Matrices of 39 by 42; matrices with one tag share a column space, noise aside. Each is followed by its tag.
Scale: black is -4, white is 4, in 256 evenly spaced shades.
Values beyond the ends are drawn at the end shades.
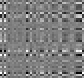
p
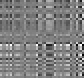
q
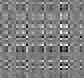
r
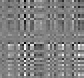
q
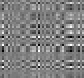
r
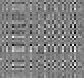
r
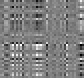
q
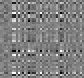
p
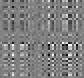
q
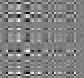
p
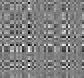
r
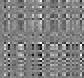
q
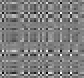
p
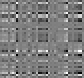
p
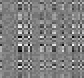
r
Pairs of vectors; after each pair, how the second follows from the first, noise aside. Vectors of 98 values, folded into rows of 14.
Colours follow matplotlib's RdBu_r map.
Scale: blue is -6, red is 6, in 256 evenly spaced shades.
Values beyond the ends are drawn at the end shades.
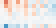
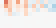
partly zeroed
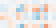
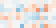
copied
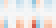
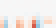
partly zeroed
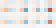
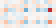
copied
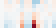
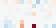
partly zeroed
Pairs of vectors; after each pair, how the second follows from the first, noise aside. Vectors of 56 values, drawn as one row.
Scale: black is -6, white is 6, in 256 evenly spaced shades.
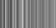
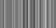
wrapped around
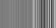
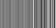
sign-scrambled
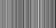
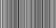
wrapped around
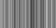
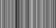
wrapped around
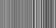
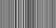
wrapped around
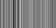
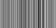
wrapped around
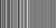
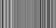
wrapped around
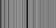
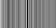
sign-scrambled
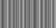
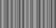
negated
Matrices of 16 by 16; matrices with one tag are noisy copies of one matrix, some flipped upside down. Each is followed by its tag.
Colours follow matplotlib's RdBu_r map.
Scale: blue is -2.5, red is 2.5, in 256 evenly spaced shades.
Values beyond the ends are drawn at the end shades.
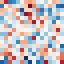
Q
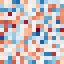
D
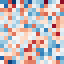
Q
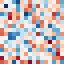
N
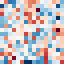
Q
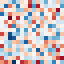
N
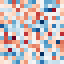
D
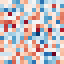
D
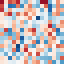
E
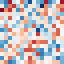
Q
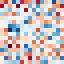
N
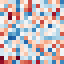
N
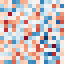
D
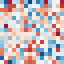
Q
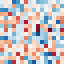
D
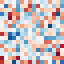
N
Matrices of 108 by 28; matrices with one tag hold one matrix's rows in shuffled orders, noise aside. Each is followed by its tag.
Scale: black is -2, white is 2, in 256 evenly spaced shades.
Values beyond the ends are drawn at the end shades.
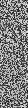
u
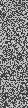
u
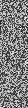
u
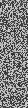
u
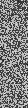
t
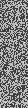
u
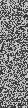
t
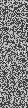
u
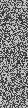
u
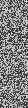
t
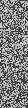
t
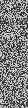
u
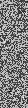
t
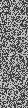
u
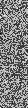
t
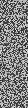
u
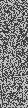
u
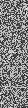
u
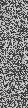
t
